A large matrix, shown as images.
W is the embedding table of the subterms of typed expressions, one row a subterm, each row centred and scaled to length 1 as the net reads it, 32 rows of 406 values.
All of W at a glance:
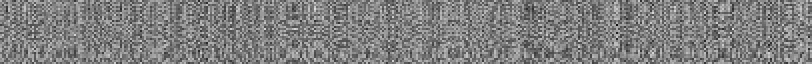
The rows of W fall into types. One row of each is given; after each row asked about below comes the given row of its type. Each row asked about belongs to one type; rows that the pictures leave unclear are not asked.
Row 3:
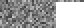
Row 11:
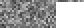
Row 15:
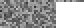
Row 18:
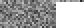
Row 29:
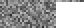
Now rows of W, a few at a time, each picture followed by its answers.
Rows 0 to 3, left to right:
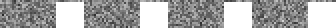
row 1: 29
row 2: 11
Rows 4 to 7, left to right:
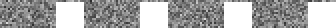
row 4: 11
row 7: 3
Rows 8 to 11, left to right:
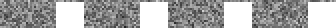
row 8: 15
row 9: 15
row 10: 18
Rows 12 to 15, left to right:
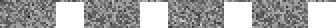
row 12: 3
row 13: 15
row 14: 29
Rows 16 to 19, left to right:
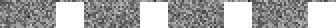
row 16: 3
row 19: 3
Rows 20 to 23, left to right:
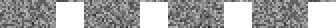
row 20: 11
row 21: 29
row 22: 15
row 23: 11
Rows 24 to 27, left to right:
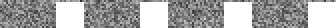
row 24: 18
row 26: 3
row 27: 18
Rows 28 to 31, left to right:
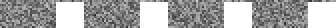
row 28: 18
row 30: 15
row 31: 3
